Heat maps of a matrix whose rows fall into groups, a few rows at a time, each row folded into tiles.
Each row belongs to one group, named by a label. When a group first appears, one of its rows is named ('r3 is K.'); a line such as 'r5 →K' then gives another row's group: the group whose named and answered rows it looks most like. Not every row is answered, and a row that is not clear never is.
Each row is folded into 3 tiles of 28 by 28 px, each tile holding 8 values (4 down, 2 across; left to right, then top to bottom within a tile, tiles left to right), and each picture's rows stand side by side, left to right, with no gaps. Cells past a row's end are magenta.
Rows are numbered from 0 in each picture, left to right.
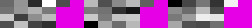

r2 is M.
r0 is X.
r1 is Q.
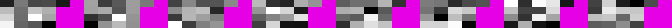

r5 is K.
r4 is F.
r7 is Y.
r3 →X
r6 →Q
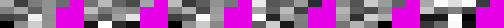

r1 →X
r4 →Q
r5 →F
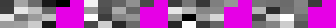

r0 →Y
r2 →X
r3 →F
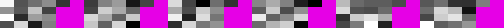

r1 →Y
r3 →Y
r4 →F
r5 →M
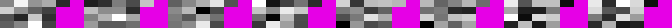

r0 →F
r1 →M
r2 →F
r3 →K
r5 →Q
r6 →Q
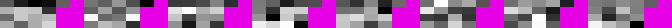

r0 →M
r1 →Y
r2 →Y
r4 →M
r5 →F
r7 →K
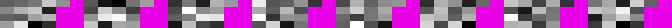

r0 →X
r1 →M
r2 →X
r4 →X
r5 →Y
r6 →K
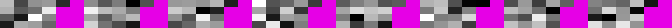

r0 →Q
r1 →Y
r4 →Y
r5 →Y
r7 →F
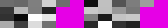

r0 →F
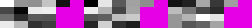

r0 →K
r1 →X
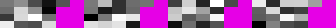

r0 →M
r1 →F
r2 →X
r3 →Q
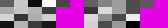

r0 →X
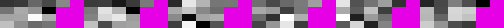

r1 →M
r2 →X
